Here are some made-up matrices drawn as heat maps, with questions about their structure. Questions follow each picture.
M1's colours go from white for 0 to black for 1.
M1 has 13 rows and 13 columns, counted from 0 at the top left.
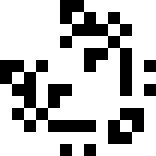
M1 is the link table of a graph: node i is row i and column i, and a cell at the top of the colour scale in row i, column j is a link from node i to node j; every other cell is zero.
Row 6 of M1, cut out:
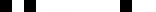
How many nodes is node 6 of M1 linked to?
3
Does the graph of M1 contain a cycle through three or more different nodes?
yes
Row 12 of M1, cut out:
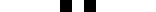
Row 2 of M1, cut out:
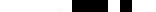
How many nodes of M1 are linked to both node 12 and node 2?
1
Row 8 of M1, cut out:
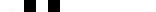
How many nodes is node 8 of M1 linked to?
2
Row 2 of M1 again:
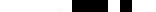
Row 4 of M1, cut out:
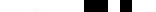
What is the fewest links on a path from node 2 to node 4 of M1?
2
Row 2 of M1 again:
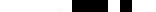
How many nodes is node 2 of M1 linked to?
4
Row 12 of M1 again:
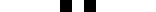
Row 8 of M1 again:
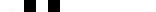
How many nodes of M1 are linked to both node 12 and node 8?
0
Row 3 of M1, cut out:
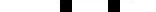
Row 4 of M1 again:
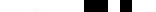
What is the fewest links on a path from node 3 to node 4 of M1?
3
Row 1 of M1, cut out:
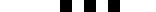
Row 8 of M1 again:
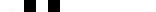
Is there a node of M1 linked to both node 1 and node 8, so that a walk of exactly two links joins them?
no
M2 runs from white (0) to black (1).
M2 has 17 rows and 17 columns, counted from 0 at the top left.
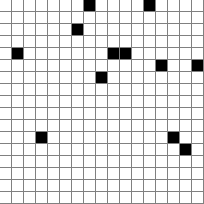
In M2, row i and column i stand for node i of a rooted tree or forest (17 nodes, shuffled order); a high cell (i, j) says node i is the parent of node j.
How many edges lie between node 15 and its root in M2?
2
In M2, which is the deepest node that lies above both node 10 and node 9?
4
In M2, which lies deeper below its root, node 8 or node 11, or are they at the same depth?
node 8
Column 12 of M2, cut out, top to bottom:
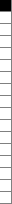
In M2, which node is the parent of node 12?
0
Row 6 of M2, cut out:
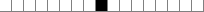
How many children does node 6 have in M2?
1
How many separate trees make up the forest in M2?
5
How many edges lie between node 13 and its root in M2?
1
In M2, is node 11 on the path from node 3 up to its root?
yes
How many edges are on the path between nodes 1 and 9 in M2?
2
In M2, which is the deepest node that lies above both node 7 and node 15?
0
